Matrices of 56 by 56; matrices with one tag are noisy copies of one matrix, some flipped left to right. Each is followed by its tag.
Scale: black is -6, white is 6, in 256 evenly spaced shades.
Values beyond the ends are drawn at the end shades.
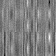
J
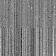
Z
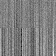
Z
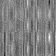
J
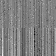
Z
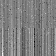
Z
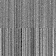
Z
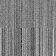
Z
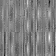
J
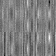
J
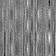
J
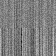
Z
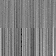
Z
